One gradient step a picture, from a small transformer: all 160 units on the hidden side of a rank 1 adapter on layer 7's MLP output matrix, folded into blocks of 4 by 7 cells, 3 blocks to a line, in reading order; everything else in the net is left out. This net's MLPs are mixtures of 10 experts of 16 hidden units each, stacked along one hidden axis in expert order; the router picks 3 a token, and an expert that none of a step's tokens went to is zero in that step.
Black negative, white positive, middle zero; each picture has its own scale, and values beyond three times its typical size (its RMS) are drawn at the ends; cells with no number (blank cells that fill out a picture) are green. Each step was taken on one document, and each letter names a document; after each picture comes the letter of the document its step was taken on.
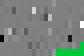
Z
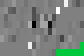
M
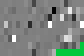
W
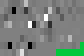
M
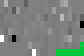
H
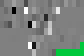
M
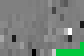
H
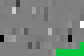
Z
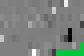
H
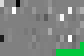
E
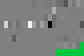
W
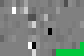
M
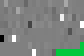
H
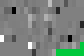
M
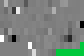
H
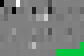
E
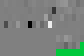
W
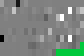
E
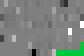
H
